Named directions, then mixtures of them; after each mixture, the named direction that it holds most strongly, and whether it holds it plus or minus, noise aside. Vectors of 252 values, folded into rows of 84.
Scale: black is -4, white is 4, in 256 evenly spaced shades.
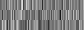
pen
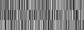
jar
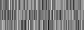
jar, plus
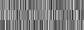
jar, minus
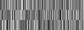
pen, plus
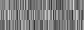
jar, minus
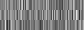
jar, minus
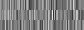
jar, minus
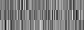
jar, plus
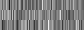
pen, minus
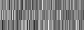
pen, minus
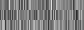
jar, plus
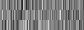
pen, minus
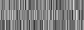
jar, minus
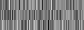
jar, plus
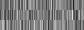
jar, plus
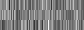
jar, minus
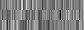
pen, plus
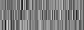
pen, minus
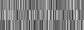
jar, minus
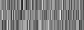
pen, minus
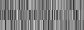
jar, plus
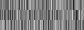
jar, plus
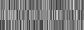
jar, minus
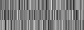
jar, plus
